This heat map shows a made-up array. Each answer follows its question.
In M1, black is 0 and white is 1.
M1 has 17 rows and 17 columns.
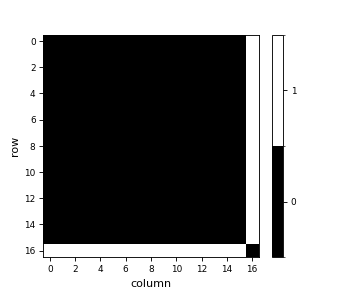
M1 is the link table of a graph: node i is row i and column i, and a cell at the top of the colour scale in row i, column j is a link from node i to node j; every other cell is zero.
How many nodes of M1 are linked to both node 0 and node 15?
1
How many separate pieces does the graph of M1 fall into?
1
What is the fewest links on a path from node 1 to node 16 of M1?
1
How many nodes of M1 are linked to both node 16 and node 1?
0
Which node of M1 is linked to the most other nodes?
node 16
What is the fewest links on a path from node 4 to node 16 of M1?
1
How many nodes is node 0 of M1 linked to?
1
